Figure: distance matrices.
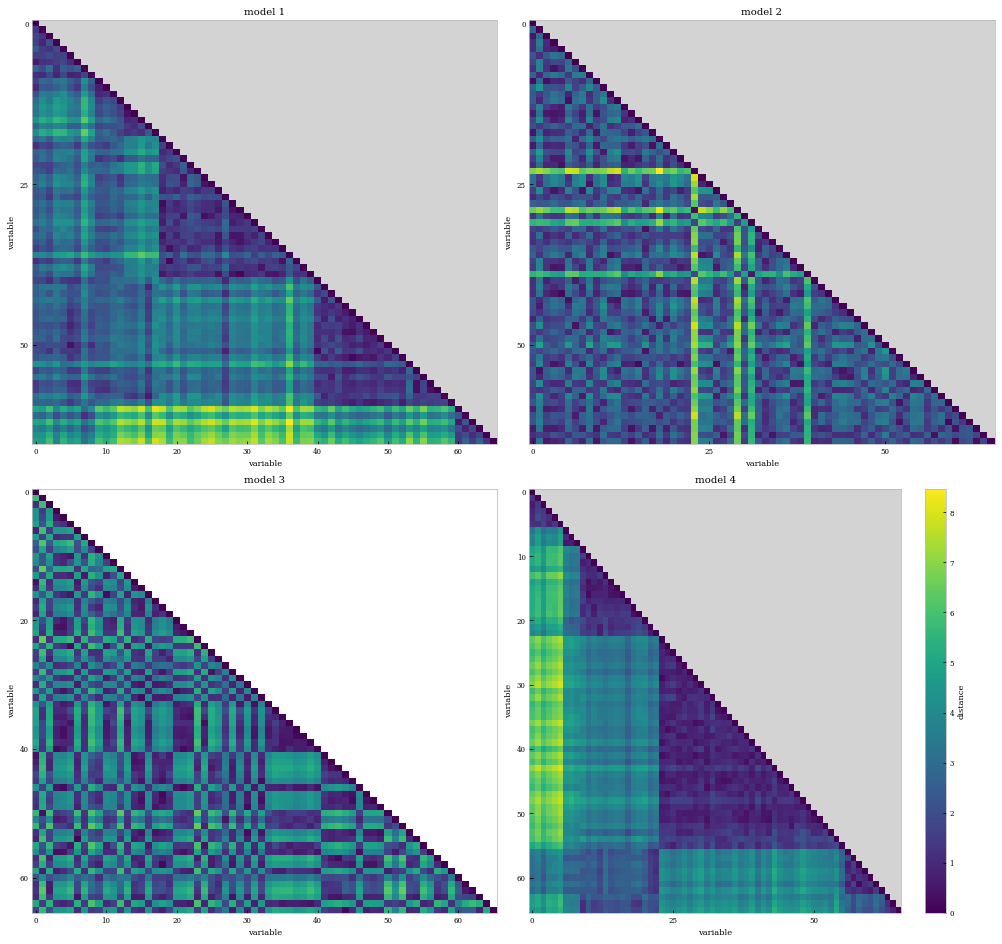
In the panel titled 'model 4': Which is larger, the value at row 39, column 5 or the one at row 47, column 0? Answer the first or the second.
the first
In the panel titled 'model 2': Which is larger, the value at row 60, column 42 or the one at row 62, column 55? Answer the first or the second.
the second
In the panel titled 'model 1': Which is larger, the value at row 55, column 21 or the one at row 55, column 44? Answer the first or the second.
the first
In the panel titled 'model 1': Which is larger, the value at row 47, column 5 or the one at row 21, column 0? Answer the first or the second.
the second
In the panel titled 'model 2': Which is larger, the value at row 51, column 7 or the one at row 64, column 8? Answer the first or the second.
the first
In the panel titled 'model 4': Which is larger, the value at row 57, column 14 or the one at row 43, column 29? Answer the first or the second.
the first
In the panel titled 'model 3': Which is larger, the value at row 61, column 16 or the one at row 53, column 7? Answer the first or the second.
the first
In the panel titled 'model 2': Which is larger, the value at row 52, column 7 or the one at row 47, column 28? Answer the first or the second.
the second
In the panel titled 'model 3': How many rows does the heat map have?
66
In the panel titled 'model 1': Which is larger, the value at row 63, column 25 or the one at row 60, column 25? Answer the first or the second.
the second
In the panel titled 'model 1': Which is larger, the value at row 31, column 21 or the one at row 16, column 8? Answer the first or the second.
the second
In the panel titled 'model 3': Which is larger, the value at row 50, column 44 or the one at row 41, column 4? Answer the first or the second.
the first
